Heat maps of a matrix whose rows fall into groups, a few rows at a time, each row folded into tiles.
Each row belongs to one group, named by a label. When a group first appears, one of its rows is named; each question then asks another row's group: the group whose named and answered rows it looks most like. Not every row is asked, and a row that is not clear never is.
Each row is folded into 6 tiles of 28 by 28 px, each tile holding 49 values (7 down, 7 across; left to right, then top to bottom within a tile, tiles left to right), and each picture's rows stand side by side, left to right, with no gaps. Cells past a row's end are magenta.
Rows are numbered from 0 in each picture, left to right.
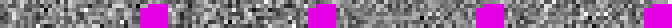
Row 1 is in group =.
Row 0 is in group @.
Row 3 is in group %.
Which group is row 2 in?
%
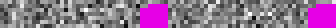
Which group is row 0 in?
@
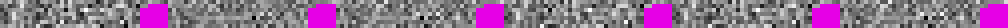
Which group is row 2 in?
%
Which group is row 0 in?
@
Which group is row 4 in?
@
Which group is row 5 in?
%
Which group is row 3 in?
@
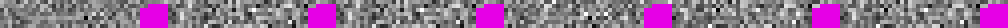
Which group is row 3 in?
%
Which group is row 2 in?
@
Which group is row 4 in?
@
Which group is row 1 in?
@
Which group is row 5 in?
@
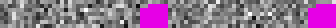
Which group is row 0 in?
@
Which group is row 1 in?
%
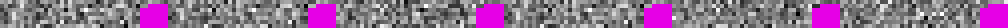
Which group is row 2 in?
=
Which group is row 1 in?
@
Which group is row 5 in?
%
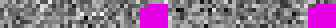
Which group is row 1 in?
=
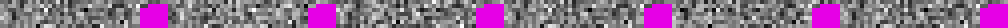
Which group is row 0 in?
=
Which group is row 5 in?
=
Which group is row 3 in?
=
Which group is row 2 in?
=
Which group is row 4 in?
=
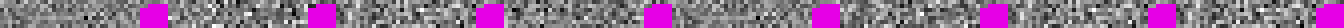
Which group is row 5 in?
=
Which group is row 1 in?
=
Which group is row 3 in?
=
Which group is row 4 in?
%
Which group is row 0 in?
%
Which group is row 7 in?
@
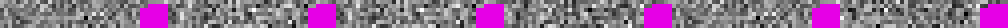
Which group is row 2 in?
@
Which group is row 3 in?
=
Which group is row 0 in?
%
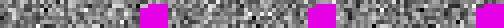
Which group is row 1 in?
%
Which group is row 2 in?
=
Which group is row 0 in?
@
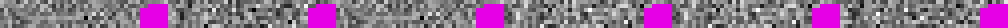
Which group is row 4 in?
@
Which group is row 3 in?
@
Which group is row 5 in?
=
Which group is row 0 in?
%
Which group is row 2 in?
%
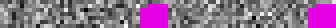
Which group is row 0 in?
=
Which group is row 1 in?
%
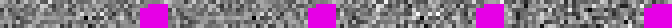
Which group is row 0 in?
%
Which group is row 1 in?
%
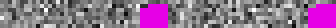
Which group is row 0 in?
=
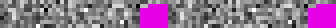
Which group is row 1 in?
@
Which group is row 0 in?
@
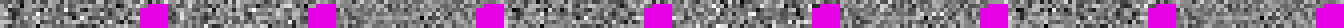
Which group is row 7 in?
%
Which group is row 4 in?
=
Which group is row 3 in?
=
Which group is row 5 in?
%
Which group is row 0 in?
=
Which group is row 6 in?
=
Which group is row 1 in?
@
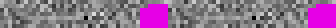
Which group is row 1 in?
%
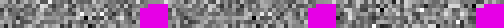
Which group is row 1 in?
%
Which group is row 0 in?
%
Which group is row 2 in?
@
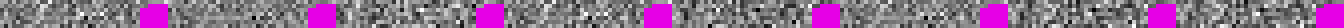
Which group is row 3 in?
%
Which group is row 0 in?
%
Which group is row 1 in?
%
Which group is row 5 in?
%
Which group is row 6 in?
=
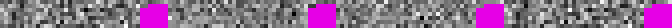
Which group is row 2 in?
%
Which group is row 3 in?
=
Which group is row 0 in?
=
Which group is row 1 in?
=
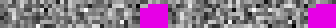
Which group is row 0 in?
@
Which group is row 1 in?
@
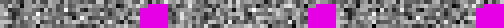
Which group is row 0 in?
=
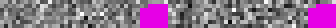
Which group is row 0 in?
%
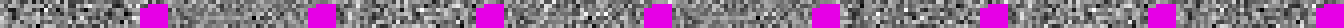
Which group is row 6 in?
@
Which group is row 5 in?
=
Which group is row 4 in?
%
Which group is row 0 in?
=
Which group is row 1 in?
%
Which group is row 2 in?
@
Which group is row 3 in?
%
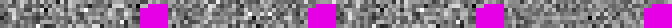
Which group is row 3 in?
%
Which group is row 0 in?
@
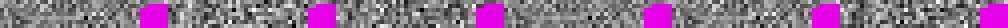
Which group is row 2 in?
=
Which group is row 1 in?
@
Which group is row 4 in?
%
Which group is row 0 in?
%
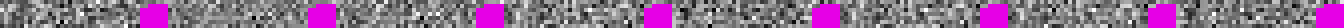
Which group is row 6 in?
@
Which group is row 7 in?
=
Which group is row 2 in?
%
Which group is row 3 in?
@
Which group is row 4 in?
=
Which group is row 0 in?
=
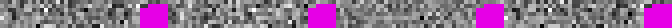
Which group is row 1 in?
@
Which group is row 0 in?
=
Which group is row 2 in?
%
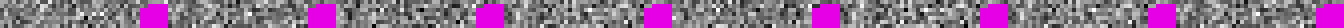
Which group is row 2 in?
=
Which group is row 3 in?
@
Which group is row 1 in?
=
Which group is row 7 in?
=
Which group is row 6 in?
@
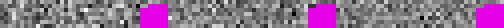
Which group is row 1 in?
=
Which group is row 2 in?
%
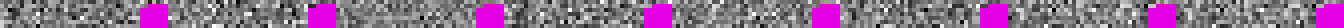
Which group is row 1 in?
=
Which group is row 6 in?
@
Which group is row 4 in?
%
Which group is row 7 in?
@
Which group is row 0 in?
=
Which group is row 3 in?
=
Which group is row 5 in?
=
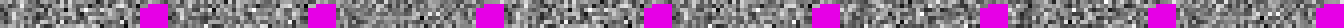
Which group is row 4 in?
@
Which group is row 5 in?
=
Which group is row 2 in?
%
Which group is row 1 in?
@
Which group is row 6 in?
=
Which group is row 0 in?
@
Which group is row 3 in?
@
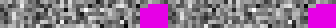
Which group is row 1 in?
@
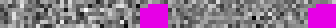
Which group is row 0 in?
@
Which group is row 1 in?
%
